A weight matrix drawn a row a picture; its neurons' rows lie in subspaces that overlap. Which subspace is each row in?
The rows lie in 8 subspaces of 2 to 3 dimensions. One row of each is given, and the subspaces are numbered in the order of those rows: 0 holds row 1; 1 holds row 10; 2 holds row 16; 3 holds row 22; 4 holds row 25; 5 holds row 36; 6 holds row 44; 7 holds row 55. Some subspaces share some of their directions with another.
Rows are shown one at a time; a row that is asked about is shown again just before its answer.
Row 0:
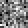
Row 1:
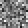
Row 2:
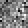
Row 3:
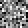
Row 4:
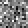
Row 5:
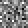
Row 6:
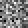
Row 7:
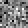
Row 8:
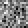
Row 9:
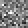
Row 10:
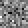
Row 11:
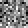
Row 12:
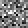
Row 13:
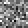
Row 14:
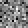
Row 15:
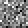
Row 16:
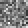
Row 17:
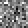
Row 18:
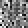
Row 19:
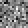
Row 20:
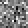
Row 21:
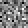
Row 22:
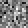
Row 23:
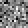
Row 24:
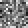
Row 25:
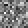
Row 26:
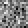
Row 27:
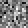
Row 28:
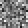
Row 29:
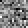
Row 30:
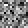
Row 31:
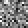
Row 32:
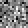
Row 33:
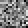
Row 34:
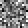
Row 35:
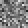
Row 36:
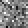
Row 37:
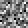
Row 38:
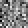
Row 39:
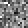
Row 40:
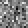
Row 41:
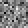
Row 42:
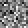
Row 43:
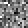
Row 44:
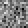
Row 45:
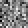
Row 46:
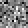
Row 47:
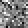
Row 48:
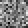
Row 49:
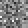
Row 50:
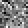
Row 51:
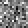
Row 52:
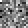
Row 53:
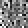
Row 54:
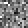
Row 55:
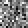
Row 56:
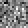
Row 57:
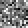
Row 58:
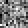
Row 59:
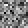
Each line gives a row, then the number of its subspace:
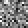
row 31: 0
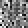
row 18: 7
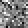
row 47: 5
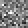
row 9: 1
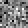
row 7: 1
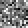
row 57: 2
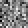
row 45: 7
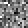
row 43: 5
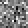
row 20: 7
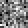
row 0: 1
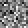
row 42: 1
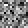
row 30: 4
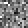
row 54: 5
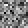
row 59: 4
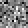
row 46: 7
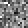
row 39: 5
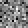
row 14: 6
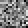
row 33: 2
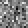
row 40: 3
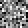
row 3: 0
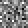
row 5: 1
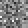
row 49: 6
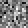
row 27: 3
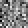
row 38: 7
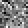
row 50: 5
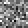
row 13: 3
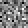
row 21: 1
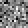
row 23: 3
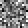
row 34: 0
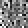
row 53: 7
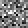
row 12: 1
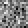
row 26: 6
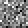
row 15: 2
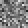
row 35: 0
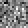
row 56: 6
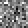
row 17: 5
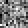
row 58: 1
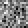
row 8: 6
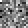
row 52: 2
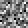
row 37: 3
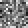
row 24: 2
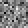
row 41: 4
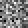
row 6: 6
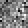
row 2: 4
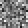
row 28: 0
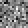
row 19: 3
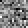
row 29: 2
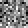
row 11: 2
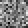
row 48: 2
